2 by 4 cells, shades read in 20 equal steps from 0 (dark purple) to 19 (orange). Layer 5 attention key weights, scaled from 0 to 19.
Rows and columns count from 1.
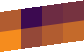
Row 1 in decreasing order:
12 6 5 0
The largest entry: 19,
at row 2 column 1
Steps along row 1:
down up up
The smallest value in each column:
12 0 5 6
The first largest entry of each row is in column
1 1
